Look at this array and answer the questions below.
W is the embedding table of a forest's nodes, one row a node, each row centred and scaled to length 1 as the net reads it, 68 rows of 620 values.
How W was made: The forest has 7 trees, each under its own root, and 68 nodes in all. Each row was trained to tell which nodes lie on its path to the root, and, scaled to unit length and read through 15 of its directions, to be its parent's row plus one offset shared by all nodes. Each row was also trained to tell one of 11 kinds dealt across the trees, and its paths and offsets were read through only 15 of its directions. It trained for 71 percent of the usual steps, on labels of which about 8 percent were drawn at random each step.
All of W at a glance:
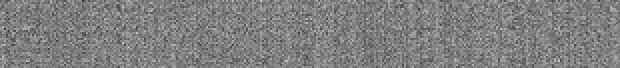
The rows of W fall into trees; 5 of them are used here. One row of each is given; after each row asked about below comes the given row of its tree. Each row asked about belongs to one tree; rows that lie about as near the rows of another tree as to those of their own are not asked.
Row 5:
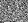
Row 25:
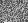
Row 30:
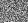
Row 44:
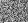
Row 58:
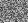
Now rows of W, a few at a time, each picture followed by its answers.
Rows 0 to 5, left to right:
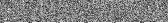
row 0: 25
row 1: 25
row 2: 30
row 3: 58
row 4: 44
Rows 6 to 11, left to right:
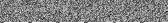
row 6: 5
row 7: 25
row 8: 30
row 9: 5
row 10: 30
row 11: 5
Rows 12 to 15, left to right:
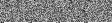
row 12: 25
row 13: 44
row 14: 44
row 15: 30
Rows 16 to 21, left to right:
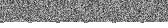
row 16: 5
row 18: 25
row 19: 5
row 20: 44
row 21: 30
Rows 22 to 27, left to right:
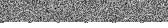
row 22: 5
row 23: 25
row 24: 30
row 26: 44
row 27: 44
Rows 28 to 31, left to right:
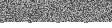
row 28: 58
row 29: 58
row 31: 5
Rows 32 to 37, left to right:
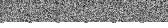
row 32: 25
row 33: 25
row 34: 30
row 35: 25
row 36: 25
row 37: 44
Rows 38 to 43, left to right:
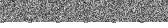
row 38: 5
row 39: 44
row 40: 5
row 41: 44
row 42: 25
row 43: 5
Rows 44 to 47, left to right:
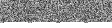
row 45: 44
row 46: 5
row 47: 58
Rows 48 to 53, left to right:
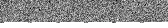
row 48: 25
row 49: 30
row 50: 30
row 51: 5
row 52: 25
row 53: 44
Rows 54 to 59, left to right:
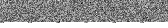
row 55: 44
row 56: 30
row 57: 30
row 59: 44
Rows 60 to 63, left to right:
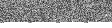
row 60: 58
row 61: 58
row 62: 5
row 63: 44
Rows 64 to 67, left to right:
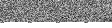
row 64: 58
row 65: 30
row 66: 44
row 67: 25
